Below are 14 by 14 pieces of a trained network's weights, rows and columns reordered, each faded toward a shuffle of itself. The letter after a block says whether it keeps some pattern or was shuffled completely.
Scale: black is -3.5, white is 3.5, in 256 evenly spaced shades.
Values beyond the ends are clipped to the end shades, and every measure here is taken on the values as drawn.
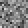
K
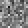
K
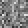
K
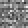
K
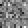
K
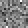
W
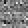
K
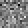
W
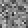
K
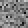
W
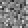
W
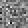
K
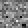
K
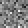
W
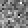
W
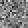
W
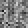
K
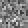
W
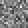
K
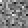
W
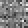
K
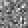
W
